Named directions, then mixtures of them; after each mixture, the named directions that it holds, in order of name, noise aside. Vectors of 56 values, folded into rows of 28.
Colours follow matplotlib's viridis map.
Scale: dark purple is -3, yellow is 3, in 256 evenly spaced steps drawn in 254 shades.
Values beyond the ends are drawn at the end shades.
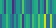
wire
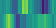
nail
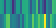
nail, wire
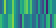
nail, wire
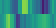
nail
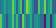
wire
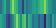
nail, wire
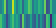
wire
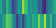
nail, wire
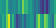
nail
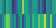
nail, wire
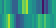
nail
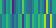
wire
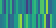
nail, wire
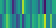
nail, wire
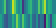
nail, wire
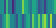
nail, wire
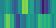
nail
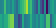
nail, wire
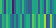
wire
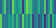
wire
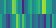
nail, wire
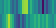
nail
